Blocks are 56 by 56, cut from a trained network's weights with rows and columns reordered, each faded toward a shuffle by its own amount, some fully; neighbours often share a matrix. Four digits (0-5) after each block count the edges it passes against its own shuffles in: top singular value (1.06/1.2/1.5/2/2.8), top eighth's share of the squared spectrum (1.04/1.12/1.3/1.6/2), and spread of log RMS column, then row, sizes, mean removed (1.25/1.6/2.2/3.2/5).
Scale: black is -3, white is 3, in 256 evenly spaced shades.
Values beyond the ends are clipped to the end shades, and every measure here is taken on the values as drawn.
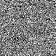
2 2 1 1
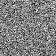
0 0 0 0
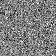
0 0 0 0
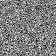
0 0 0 0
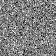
0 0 0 0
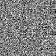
2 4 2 1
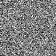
1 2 0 0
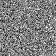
1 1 0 0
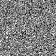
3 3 1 0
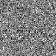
2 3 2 1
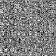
3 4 2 2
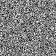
0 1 0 0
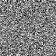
2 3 0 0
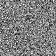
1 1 0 0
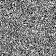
1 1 0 0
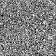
2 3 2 1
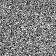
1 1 0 0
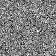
0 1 0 0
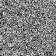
1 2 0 0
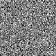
3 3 1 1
